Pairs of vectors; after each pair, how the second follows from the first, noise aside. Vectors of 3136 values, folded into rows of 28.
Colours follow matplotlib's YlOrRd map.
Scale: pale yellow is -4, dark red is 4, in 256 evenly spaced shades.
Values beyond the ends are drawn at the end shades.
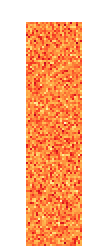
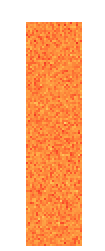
shrunk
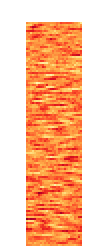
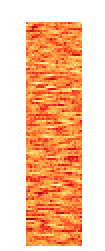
copied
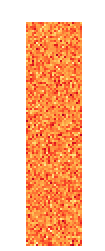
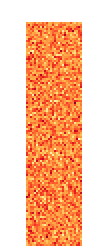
shuffled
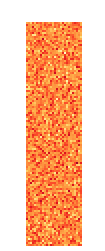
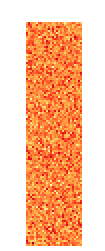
shuffled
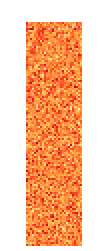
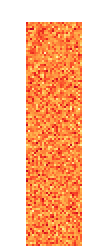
copied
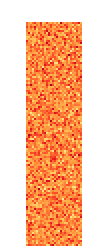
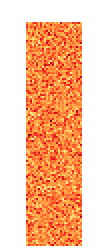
copied
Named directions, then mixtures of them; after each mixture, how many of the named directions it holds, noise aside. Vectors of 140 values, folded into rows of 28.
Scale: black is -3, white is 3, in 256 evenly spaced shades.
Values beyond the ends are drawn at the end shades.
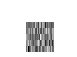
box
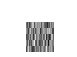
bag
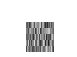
two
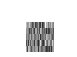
two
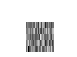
one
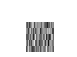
one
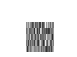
two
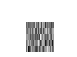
one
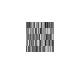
two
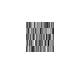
one
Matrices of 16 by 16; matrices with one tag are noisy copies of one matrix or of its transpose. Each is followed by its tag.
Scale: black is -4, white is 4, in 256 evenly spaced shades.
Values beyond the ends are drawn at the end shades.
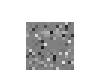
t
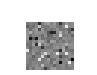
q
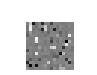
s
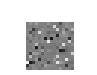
t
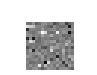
s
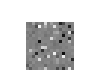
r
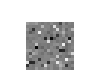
t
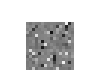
t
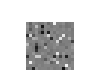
q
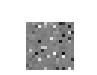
r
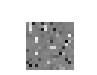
s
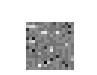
s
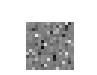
t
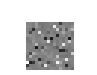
t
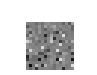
r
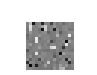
s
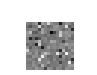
q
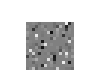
t
